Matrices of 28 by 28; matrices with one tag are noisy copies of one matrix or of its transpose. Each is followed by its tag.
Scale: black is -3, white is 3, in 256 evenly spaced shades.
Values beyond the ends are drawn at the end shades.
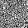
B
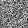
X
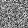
X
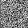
X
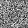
X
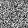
X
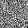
B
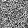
X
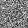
X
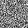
B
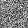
X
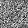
X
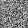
X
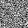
B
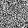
B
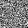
B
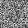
X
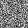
B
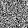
B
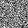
B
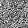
X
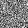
B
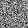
B
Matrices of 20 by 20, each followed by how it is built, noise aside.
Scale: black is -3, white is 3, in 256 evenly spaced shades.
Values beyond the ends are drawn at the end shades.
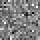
noise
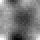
smooth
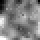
smooth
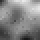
smooth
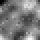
smooth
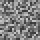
noise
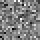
noise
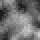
smooth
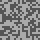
noise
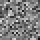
noise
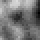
smooth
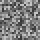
noise
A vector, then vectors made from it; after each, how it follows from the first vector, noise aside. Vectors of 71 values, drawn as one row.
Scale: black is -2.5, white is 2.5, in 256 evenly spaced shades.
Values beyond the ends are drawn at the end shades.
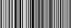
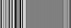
partly zeroed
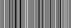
partly zeroed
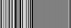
partly zeroed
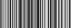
reversed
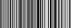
reversed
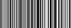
reversed
